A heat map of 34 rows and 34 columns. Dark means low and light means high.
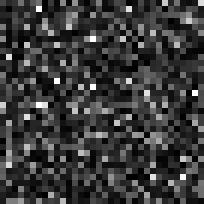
Histogram: skewed, a long tail of high values. Slope: none. Average level on the scale: 20%. Stripes: none. Grain: fine. Mirror symmetry: none.
